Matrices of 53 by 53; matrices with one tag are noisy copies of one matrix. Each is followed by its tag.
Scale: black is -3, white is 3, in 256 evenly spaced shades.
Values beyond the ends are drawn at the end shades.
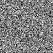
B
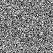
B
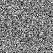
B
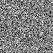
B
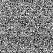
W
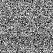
W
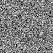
B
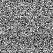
W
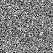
B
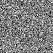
B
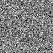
B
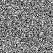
B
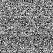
W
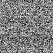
W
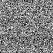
W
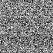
W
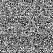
W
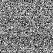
W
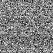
W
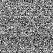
W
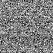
W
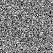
B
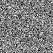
B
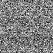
W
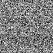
W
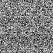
W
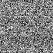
W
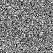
B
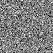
B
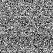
W
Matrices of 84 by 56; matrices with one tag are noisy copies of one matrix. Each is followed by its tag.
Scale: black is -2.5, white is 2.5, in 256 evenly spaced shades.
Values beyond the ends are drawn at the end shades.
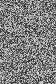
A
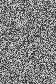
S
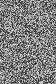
A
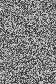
A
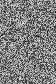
S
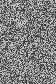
S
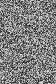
A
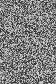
A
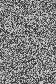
A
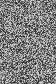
A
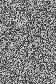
S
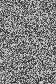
A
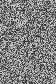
S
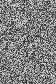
S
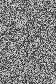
S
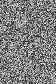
S
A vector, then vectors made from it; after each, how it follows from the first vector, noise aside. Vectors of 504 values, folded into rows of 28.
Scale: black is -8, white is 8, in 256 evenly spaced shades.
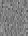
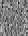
scaled up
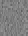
shrunk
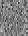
scaled up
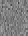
copied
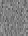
copied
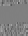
partly zeroed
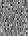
scaled up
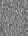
negated
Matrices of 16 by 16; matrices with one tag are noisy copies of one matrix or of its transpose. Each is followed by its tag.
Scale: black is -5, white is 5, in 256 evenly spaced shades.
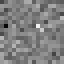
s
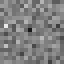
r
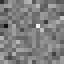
s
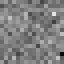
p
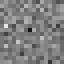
r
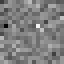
s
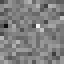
s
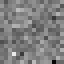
p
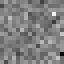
p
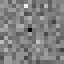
r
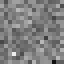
p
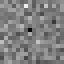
r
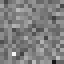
p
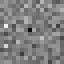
r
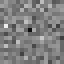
r
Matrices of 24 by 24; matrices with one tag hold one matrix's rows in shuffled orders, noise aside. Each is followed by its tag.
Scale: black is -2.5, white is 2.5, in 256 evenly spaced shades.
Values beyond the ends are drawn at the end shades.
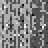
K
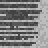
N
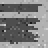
N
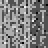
K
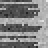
N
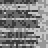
N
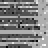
N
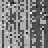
K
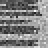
N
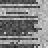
N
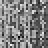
K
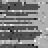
N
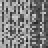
K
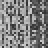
K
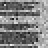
N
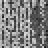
K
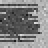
N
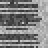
N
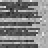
N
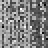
K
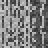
K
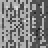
K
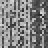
K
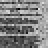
N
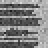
N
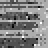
N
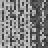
K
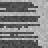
N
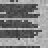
N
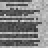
N
